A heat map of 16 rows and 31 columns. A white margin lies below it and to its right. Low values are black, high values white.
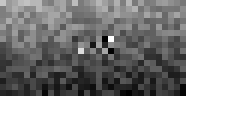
No regular stripes run through it. There is an overall slope up to the top. On average the colour sits 40% of the way up the scale. In the centre lies a patch that is rougher than the rest.
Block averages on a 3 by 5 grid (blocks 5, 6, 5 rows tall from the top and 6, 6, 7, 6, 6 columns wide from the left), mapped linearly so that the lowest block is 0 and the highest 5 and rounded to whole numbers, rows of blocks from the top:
55444 | 32222 | 11000
